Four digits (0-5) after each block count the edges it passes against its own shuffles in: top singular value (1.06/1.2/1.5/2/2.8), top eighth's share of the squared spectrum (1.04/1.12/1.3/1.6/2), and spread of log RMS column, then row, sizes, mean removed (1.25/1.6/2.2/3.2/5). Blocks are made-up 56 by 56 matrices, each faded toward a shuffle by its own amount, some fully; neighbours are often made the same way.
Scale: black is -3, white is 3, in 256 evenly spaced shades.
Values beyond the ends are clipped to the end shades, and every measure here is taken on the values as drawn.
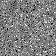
1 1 0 0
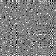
4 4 2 2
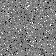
1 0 0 0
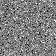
0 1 0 0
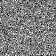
0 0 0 0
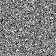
0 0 0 0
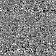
1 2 0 3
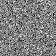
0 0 0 0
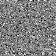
0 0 0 2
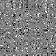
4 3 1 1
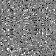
3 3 1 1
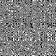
4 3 2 2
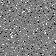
0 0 0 0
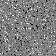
3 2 0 0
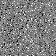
2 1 0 0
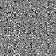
4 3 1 1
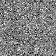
2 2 0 0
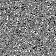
0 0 0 0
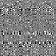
4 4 2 3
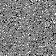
2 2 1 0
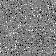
1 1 0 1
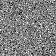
0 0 0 0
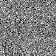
0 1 0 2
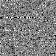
2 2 0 2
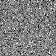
0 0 0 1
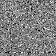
1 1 0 2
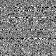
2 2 0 3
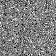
2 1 0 0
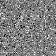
3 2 1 1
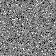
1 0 0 0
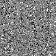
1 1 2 0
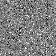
0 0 1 0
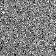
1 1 2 0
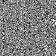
1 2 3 0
